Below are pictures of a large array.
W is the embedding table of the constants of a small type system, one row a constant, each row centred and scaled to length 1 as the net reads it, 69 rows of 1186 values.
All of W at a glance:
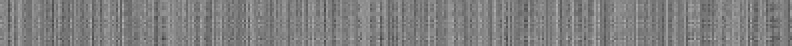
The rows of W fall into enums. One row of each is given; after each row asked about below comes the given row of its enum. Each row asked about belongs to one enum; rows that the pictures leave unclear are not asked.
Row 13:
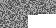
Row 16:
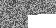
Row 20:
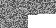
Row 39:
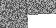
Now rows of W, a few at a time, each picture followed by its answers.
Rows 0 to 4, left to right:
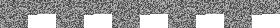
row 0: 20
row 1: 20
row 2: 39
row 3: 20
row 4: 39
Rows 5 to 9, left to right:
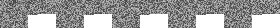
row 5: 16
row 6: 13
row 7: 20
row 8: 13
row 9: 39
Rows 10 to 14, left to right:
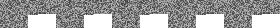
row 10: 13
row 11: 20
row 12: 16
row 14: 13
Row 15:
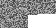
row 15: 20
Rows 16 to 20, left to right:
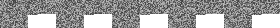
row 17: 13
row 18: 39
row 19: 20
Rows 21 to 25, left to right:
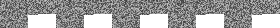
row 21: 39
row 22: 20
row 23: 20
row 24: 16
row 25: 39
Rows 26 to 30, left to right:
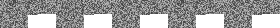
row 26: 16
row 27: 39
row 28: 13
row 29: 16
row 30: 13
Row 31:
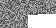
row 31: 13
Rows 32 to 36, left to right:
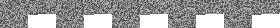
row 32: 13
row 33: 39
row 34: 39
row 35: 20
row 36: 20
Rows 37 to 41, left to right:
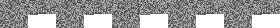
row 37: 13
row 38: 13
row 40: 13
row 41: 13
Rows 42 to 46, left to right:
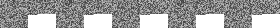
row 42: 20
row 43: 16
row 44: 39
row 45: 16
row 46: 39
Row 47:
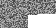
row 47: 20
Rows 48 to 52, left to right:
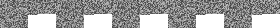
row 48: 20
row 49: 39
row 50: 39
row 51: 20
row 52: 39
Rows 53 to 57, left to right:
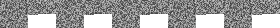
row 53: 39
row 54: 13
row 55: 13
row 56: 39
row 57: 39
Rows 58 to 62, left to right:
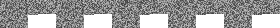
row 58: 39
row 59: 39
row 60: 16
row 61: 13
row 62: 13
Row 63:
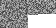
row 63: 39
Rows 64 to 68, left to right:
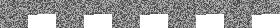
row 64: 20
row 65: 13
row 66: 13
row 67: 39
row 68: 16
